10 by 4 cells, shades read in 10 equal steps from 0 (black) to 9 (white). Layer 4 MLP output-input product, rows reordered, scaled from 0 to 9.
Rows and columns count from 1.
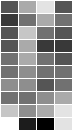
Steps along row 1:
up up down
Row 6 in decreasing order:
5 4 4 4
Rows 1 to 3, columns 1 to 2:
3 6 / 2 4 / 3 7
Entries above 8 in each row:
0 0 0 0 0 0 0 0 0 1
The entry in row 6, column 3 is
4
